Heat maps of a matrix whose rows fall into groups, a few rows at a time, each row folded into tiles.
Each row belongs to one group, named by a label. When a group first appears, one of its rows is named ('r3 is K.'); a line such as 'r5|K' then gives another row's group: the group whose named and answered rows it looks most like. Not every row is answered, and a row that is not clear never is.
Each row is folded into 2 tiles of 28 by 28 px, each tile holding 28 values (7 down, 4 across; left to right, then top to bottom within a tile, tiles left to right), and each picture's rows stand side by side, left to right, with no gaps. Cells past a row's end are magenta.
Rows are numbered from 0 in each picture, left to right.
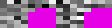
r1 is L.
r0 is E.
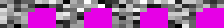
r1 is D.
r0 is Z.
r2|L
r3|D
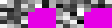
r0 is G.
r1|E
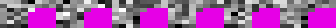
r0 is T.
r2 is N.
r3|Z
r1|D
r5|N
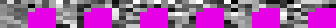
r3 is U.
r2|L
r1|N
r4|D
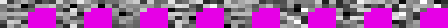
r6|L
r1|D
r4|U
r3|U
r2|T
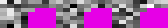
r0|N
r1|D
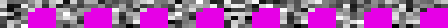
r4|U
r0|G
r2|Z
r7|Z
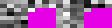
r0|T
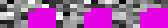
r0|D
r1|L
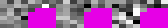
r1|E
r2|E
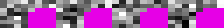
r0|T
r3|G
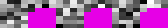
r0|G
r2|T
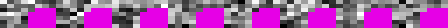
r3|Z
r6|Z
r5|D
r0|U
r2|G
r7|D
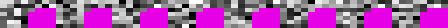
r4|E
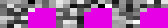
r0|T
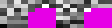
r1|T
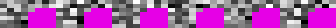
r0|T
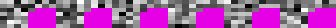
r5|E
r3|Z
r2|Z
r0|U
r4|U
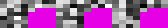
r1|U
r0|T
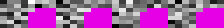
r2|N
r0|L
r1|L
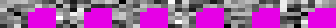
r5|G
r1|Z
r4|U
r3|N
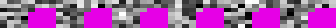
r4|D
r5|G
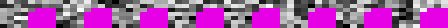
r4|U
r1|D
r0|L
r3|U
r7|G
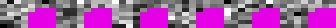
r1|G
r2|N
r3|Z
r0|D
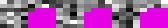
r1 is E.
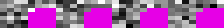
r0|T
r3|E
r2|G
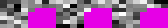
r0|E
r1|T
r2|D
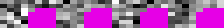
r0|E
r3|G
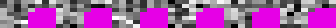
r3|L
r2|E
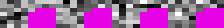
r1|N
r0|G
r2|L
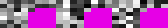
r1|E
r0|Z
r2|T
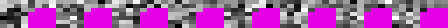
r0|G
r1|T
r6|Z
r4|G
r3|D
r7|Z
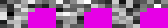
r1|U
